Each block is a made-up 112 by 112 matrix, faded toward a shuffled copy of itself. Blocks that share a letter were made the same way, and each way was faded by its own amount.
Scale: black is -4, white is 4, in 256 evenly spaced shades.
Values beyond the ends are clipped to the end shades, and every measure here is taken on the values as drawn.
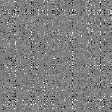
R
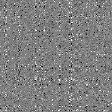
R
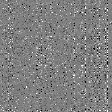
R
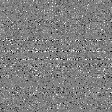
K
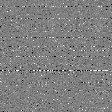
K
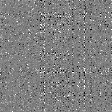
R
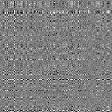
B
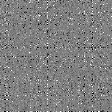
R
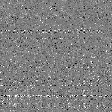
K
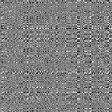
B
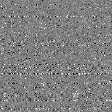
K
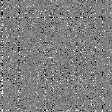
R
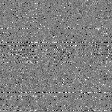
K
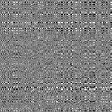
B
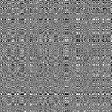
B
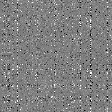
R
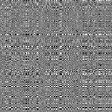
B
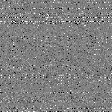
K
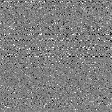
K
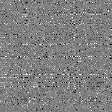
K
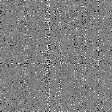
R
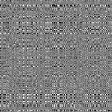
B
